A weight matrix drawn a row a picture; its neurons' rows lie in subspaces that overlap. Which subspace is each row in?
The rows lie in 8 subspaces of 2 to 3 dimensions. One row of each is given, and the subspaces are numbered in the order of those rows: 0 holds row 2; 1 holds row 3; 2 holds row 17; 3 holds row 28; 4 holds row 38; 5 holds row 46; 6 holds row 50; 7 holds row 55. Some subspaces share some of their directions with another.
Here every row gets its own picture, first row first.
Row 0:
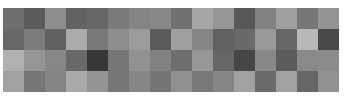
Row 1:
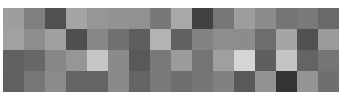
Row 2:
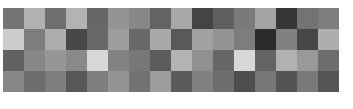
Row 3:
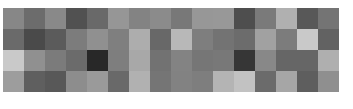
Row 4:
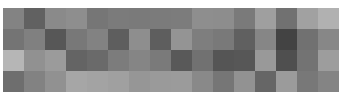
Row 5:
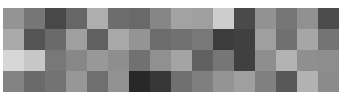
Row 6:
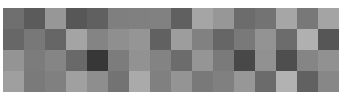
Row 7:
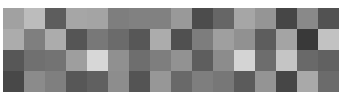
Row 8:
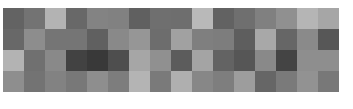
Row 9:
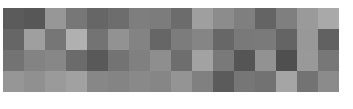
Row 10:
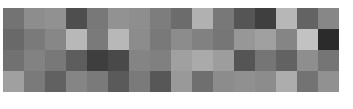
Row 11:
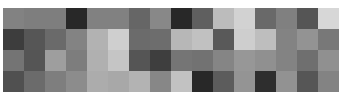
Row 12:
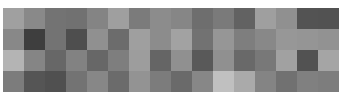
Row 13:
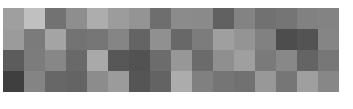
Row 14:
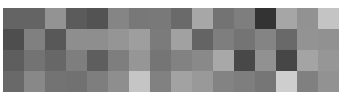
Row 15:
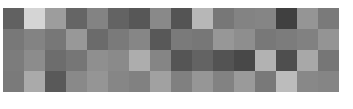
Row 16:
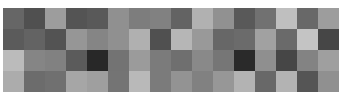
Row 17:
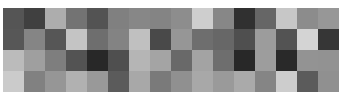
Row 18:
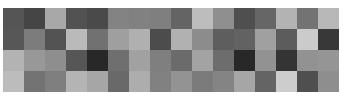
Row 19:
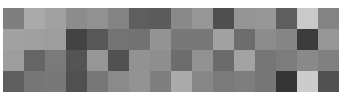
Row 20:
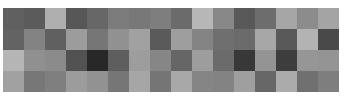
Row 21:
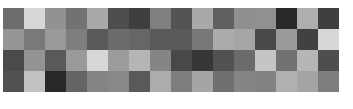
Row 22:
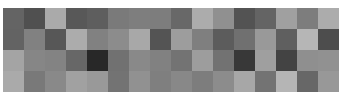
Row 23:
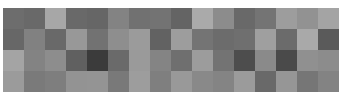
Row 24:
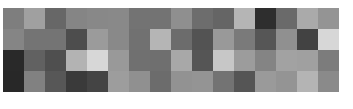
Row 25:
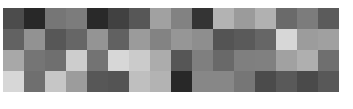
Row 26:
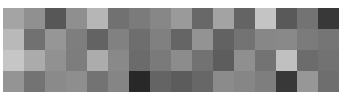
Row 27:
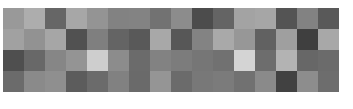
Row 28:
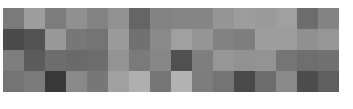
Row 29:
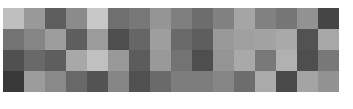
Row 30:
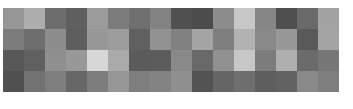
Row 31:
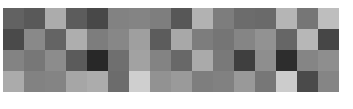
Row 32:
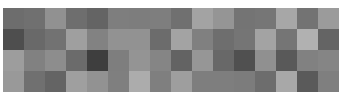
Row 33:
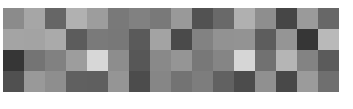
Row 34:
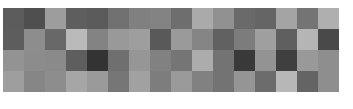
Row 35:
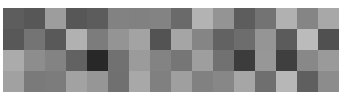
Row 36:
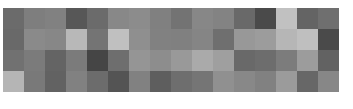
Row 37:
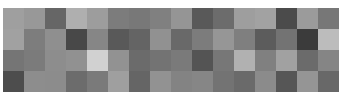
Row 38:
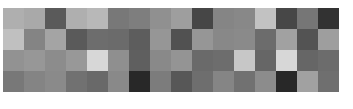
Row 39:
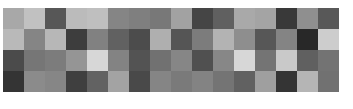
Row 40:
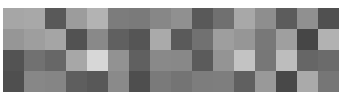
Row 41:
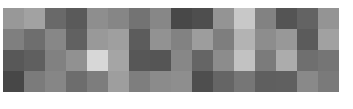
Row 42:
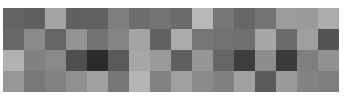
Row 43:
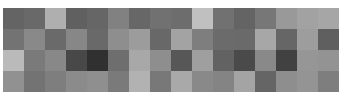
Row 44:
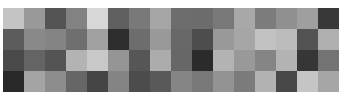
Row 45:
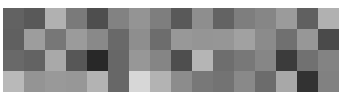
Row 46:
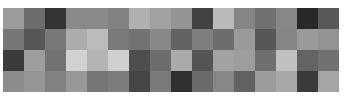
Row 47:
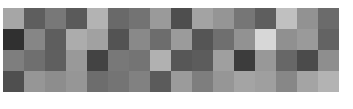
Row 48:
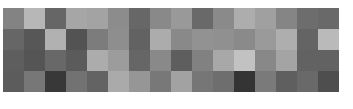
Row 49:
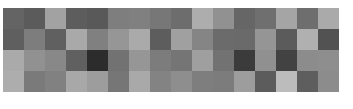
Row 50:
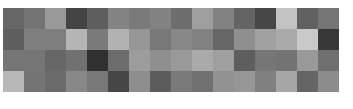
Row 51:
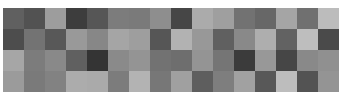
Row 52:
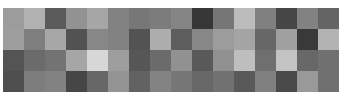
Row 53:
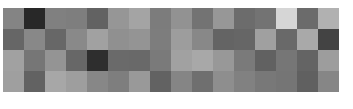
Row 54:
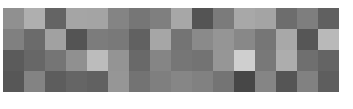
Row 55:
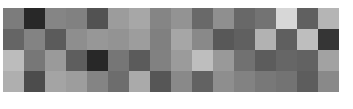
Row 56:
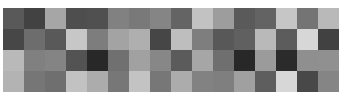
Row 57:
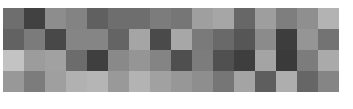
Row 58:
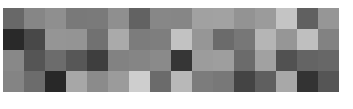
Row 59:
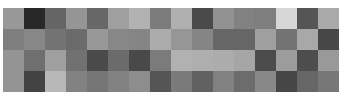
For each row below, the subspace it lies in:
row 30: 2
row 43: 5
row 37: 6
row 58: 3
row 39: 6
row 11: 2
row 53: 7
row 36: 6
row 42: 5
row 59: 7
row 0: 4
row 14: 4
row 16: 1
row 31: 4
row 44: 0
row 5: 4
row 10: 6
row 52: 2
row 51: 2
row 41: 2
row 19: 5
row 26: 4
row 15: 7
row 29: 0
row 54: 3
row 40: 0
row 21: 7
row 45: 4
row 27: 4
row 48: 3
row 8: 5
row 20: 5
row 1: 7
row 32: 3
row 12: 1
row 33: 1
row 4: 6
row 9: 1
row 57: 6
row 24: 4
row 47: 0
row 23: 5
